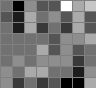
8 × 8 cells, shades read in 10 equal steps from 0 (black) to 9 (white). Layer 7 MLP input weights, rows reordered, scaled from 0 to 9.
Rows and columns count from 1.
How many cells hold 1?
3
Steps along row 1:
down up down same up down up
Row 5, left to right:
4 4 4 6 3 5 3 4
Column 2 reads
0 1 1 4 4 5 4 2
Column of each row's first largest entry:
6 3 3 8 4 2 3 8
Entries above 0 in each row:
7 8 8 8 8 8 8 6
